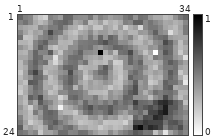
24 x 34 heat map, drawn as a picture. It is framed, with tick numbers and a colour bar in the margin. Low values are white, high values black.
Rings: centred on the centre. Ninth with the highest average: bottom right. Odd rows or columns: none. Odd patch: higher, in the bottom right.
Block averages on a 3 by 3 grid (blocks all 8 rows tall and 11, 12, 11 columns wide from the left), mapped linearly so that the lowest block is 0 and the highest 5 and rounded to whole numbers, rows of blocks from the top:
1 1 0 | 1 0 1 | 1 1 5
